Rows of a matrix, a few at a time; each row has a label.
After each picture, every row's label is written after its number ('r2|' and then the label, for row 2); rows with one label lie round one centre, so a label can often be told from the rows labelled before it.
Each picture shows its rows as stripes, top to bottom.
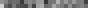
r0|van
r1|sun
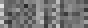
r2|van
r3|sun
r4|van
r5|sun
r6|van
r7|sun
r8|van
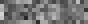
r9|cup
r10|sun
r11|van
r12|sun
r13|sun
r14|cup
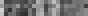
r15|sun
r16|van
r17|sun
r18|sun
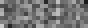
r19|van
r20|cup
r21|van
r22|sun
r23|cup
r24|van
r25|sun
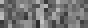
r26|van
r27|cup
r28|van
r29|sun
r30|sun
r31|cup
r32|cup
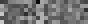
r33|cup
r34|sun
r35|van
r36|sun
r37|cup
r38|sun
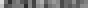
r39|sun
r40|sun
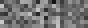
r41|cup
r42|sun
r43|van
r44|cup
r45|van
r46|sun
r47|van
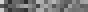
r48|sun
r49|cup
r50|sun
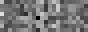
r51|sun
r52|van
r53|van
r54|sun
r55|cup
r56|van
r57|sun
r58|cup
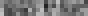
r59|van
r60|van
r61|sun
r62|sun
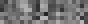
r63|cup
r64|cup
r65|cup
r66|van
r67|cup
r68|van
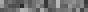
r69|van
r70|van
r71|cup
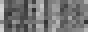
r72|sun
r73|sun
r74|sun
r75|sun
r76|sun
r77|van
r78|sun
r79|sun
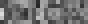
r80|cup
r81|cup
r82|sun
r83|sun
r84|sun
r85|cup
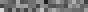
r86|van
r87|cup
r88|sun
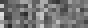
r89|cup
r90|sun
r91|cup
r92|sun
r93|sun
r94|van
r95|sun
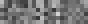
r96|sun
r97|sun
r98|cup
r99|van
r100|cup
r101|van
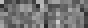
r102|sun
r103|cup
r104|cup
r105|van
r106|van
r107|van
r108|van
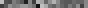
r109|sun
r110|cup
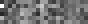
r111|cup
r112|sun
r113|cup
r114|cup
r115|van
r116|cup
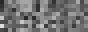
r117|cup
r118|cup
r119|cup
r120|van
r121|sun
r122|cup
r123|sun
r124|cup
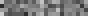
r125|sun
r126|cup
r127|van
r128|sun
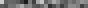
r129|sun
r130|cup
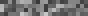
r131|cup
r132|van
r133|sun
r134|cup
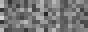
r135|sun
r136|sun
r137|cup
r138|van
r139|sun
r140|cup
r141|van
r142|sun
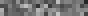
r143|van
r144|cup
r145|sun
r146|van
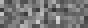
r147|sun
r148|van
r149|cup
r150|sun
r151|van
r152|van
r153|cup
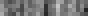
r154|van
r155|van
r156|van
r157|van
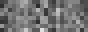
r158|cup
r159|cup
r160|van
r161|van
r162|cup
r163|cup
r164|van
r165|cup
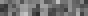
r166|van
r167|cup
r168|cup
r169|cup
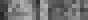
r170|cup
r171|cup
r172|cup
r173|cup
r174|cup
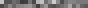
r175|sun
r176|cup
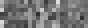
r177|van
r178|van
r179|sun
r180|cup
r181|cup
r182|sun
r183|sun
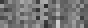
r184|cup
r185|van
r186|cup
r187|van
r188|cup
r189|van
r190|van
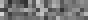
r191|sun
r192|sun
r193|cup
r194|sun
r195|van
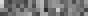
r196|sun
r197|sun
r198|van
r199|cup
